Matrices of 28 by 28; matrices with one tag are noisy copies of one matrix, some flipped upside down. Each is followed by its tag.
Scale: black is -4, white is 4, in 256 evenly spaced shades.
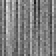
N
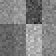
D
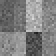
D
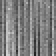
N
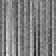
N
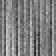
N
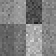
D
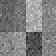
D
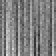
N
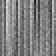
N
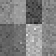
D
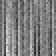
N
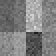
D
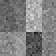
D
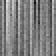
N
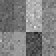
D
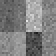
D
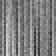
N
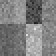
D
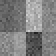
D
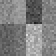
D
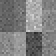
D
